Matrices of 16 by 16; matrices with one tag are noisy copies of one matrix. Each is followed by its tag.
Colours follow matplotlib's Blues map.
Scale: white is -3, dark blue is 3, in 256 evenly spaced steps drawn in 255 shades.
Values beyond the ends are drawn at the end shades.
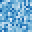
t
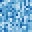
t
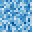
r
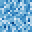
r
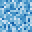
r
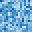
t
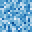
r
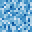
r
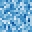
r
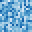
t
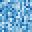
t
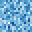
r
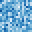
t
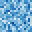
r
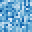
t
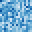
t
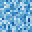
r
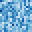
t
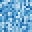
t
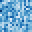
t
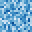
r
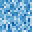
r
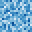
r
